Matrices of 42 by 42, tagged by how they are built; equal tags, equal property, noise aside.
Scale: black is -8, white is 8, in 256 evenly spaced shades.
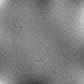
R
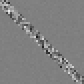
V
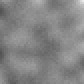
R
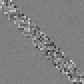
V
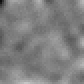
R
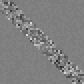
V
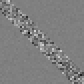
V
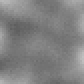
R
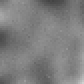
R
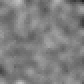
R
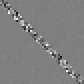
V
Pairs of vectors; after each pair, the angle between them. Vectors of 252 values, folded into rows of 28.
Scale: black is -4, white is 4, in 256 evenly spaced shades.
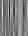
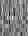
partly aligned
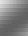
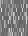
orthogonal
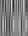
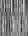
nearly parallel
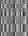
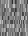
orthogonal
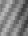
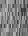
partly aligned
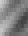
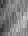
nearly opposite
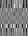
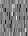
orthogonal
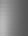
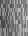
partly opposed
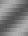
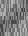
partly aligned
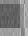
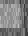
nearly opposite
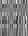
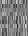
nearly parallel
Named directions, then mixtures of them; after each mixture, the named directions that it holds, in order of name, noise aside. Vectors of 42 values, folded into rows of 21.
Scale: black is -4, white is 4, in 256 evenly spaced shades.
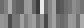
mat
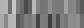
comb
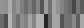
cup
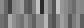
mat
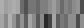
comb, cup, mat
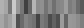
comb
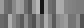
mat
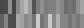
comb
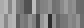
comb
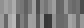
comb, cup, mat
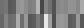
comb, cup, mat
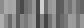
comb, mat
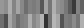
cup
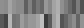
cup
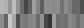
comb, cup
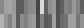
comb, mat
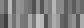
comb, cup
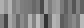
cup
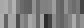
comb, cup, mat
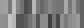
comb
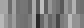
comb, cup, mat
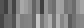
comb, mat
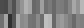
comb, cup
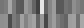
mat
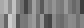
comb, cup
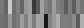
comb, cup, mat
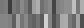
cup, mat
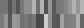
cup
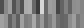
mat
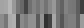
comb, cup, mat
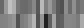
comb, cup, mat
